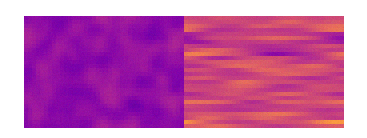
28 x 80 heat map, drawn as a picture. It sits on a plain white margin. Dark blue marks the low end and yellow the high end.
The table splits into one row of 2 panels. Panel 1,1: low, blotchy, faint in contrast. Panel 1,2: middling, streaked across.
